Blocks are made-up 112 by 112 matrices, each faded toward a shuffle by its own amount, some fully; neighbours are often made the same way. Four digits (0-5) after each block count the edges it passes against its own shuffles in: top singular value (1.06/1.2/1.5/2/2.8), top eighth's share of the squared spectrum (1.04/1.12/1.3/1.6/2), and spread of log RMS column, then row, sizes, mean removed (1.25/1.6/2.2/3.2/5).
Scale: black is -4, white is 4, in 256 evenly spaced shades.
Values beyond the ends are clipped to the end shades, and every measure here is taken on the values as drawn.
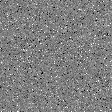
0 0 0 0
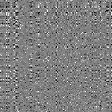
5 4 3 3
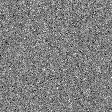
0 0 0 0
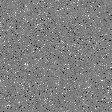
0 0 0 0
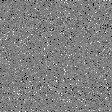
3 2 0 1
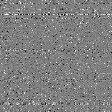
4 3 1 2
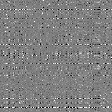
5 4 2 3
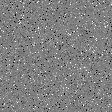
0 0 0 0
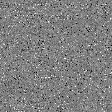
1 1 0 1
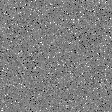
0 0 0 0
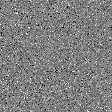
0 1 1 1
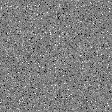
0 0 1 1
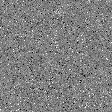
0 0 0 0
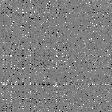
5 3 2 2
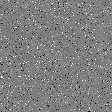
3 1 0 0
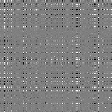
5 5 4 4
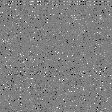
4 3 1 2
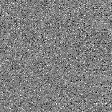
3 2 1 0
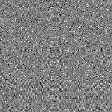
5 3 2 2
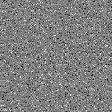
4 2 1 1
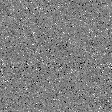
1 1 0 1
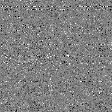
2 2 2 3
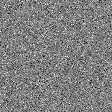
2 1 0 0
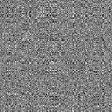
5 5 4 3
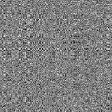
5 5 3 3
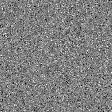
2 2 0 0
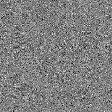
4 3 1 1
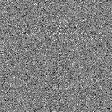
3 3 1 1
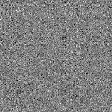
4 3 1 1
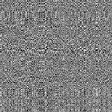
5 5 3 3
